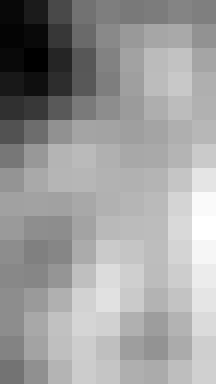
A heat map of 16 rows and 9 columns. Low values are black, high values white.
Mirror symmetry: none. Ninth with the lowest average: top left. Average level on the scale: 60%. Slope: up to the bottom right. Calmest part: centre. Lone odd cells: none.
